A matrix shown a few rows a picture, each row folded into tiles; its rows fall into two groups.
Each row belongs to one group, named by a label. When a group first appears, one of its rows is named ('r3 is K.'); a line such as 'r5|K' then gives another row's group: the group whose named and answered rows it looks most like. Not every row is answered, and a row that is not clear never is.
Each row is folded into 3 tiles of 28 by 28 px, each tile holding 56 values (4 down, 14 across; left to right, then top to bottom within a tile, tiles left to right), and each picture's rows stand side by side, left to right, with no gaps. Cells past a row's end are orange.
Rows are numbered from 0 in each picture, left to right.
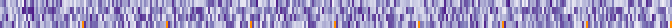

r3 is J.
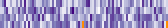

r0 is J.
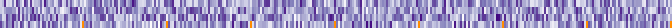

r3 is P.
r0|J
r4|P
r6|J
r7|J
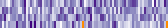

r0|P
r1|P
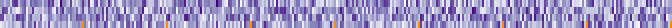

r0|P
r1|J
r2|P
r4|P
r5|J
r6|J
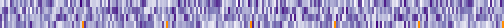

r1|J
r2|P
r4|P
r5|P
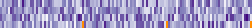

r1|J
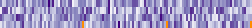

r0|P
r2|J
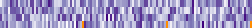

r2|P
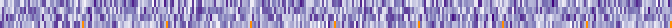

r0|J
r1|P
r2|J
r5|J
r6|P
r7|P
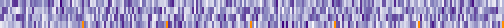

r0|P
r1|J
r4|J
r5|J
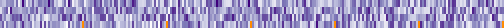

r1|P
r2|P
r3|J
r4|J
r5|J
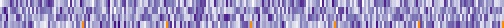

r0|P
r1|P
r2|J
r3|P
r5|J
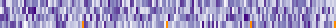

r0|J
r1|J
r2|P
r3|J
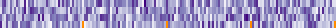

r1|P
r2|P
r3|J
